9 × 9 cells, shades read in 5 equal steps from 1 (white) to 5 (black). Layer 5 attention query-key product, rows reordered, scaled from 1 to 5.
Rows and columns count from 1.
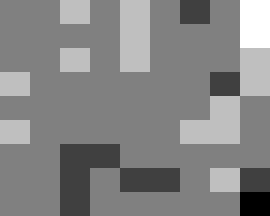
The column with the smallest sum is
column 9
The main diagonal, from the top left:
3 3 2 3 3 3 3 2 5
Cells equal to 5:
1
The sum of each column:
25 27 28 28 25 28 27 25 24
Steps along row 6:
up same same same same down same up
